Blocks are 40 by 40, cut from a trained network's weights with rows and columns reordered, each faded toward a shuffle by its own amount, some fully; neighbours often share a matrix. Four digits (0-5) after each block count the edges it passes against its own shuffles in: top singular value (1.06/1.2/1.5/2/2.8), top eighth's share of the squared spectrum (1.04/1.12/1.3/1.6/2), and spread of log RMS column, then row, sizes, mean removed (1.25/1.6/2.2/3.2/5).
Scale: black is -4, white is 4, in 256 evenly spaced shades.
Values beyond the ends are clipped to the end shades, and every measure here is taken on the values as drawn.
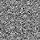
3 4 1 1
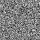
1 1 0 0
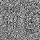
2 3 1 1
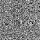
2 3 1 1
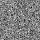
0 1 0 1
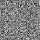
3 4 1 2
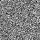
0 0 0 0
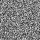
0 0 0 0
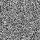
1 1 0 0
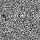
3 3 1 1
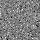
0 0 0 0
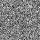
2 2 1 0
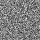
0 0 0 0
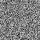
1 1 0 0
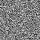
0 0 0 0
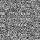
3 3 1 0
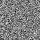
1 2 0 0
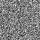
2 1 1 0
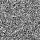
0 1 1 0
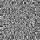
3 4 2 1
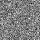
1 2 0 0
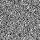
1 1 0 0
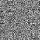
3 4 2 1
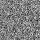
0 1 0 0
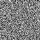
1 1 0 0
